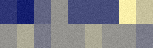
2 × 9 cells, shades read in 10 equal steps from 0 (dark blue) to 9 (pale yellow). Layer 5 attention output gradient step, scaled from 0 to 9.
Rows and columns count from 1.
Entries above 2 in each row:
4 9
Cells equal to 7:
1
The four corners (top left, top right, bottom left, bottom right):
1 7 5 4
